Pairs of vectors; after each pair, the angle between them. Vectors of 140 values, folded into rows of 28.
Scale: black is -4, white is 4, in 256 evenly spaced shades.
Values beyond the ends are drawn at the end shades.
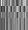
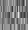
orthogonal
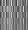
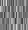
orthogonal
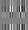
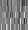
partly aligned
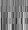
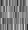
orthogonal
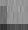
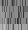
partly opposed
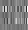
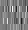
partly opposed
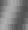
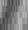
nearly opposite
